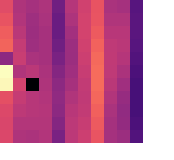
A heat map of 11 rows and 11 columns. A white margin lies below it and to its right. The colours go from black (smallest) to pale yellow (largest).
The bottom left is the calmest part. Values change most from cell to cell in the middle left. In the middle left lies a patch that is rougher than the rest. Streaks run downward.
